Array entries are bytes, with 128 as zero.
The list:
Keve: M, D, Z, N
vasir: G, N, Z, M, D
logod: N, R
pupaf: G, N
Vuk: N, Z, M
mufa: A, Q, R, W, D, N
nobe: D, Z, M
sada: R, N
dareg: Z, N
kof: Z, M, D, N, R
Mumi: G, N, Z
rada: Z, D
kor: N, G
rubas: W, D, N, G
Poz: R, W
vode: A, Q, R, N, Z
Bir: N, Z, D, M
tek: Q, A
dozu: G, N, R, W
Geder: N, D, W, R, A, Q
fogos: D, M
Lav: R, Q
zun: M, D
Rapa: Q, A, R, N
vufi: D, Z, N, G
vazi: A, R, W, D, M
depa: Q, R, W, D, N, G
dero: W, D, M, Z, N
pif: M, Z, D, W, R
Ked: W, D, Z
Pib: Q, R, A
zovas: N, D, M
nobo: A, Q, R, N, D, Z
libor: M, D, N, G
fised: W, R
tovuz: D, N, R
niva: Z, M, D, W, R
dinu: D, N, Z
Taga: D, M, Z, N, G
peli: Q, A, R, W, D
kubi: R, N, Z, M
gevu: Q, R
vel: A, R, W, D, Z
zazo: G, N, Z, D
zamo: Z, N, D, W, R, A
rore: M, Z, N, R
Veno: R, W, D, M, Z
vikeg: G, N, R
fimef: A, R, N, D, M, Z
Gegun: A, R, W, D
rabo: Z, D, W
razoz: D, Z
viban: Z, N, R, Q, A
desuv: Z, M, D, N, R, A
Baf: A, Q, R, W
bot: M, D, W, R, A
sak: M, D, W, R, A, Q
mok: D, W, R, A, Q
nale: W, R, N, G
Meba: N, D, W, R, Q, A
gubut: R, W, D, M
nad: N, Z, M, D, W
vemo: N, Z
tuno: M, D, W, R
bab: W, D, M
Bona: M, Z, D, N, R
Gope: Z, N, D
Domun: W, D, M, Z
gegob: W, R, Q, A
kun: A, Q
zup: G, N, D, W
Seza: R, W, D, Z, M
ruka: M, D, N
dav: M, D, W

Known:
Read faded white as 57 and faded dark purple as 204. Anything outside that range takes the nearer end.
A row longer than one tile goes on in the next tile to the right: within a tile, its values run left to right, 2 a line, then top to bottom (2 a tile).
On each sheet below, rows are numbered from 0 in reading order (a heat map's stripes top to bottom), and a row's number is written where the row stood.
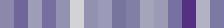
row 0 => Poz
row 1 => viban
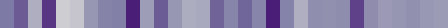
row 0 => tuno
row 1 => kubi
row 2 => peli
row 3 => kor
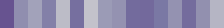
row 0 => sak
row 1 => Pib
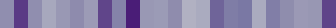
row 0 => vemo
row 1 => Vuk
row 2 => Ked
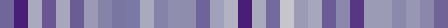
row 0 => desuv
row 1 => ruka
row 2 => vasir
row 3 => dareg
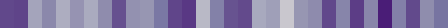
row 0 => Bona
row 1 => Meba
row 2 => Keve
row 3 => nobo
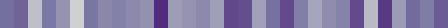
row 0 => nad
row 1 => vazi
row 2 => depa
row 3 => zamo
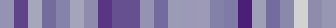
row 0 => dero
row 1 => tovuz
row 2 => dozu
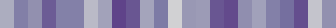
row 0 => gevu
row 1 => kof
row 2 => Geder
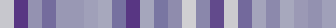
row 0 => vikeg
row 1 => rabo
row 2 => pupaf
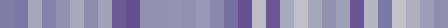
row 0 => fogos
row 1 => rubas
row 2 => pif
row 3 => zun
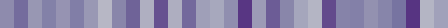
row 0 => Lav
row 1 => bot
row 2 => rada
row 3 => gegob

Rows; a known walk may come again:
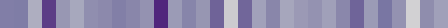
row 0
gubut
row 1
vel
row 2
pupaf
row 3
Poz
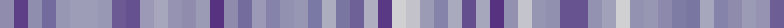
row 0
logod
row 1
dinu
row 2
sada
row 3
tuno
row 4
fised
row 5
libor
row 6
razoz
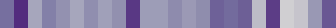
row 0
zovas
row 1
dareg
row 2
niva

